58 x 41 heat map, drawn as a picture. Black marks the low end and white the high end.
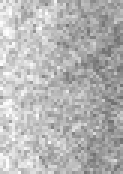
No regular stripes run through it. Values rise toward the left. On average the colour sits 70% of the way up the scale.
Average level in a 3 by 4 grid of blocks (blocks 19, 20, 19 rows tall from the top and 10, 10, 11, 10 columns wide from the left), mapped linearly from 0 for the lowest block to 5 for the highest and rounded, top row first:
5410 | 5320 | 5320
